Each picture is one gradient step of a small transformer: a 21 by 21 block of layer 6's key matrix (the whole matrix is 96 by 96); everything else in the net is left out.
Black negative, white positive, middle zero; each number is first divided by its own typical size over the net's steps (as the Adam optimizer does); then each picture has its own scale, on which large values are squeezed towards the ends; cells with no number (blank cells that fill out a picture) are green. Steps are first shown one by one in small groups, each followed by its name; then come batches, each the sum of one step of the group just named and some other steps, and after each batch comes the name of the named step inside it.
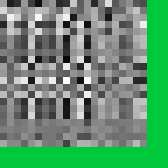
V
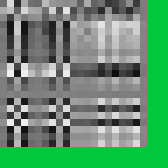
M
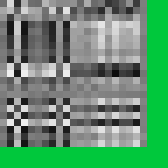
M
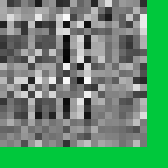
V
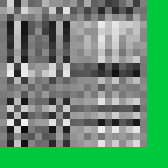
M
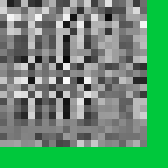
V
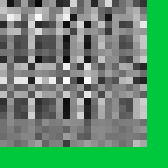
V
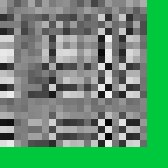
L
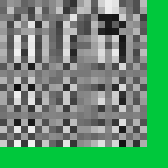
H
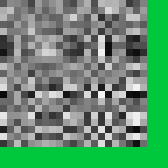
H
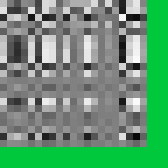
L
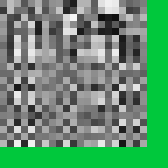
H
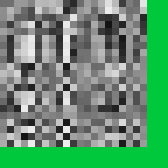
H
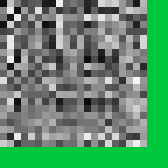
L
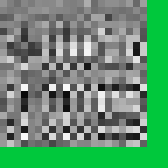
L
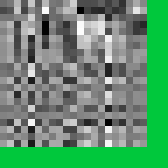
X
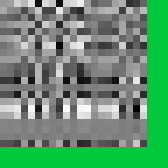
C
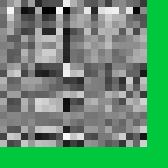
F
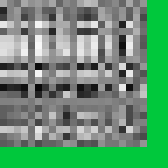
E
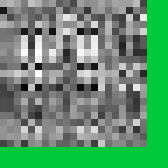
E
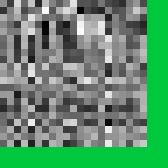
X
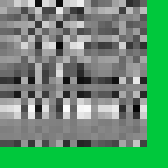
C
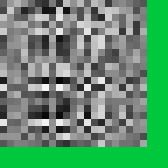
F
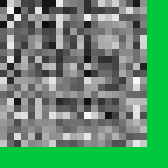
F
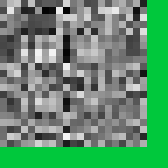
F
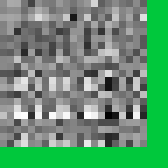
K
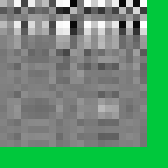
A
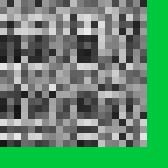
A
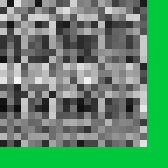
A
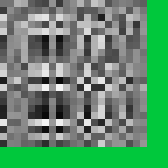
A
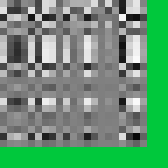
A
